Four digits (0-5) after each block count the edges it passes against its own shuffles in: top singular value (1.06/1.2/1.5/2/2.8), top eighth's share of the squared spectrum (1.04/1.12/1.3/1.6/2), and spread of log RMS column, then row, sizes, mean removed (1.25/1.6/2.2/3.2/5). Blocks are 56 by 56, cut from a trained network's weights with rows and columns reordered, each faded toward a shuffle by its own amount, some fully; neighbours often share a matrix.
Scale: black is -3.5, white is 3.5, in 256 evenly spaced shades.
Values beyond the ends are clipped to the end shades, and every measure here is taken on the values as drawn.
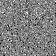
1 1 0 0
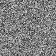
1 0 0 0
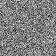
0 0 0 0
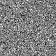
0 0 0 0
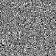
2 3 1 2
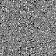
3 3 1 1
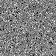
1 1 0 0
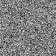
1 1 0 0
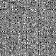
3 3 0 2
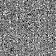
2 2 0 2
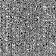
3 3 1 2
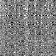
3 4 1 3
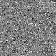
2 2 0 1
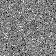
0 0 0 0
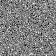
0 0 0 0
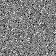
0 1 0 0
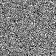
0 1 0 0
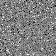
0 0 0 0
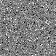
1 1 0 0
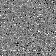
1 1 0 1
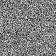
1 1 0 0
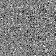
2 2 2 0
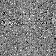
2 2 0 2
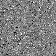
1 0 0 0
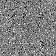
1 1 1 0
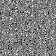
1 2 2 0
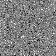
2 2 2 0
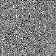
3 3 2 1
